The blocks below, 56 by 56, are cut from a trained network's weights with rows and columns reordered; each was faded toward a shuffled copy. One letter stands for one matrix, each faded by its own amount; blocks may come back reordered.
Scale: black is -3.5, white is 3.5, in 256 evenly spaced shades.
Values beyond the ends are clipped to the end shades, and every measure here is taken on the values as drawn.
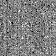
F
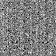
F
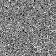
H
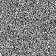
H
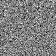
H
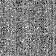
F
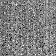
F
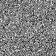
H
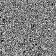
H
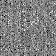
F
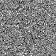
H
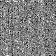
F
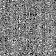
F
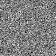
H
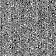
F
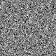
H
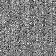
F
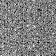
F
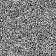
H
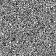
H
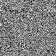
H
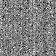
F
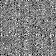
F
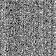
F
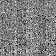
F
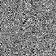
H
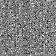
F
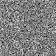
H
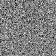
H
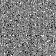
F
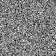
H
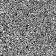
H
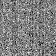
F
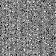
F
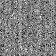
F
